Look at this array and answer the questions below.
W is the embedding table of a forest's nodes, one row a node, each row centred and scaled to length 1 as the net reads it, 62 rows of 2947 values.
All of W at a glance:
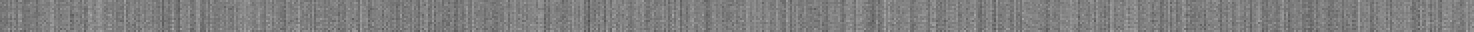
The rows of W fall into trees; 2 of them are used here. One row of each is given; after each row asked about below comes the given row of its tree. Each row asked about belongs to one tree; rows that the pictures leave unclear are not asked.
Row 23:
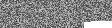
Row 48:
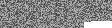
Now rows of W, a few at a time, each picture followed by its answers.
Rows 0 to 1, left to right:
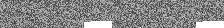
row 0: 23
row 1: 48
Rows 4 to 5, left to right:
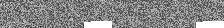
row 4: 23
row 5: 23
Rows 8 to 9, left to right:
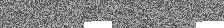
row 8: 48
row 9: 23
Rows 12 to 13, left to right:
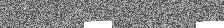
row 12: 48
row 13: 48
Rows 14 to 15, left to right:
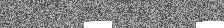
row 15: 23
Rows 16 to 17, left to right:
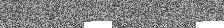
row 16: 23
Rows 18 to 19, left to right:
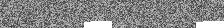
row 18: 48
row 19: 23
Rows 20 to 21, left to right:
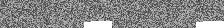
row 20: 48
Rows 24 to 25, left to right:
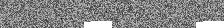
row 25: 23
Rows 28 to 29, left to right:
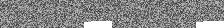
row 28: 48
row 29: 48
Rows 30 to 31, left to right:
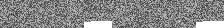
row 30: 48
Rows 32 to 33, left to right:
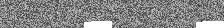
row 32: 48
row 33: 23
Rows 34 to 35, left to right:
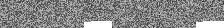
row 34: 48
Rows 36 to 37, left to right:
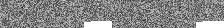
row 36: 48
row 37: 23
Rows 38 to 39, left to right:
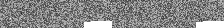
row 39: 23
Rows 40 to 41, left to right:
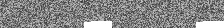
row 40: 48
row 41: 48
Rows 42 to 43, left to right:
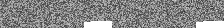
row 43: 48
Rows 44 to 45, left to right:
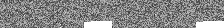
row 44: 23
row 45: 48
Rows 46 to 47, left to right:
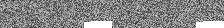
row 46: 23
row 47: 48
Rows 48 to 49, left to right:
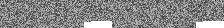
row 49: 23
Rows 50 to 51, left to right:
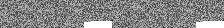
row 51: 48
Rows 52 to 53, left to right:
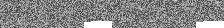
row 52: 23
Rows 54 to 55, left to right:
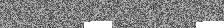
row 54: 23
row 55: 48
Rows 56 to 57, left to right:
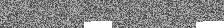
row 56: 48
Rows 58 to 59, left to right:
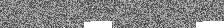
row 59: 48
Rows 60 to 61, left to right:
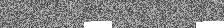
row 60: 48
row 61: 23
